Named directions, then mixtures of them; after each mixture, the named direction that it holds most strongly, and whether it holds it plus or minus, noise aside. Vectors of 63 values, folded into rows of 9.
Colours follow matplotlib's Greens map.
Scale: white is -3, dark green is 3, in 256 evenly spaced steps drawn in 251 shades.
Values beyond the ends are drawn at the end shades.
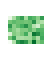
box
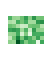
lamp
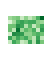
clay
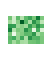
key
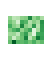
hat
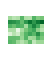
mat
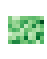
hat, plus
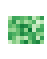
lamp, minus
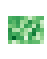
hat, minus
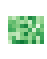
box, plus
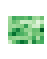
mat, minus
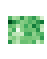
clay, minus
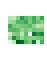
box, plus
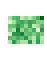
clay, plus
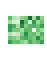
key, plus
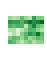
mat, plus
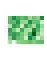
hat, minus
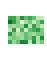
clay, minus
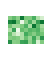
clay, minus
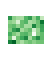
hat, plus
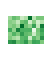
hat, plus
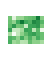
key, plus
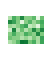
key, minus
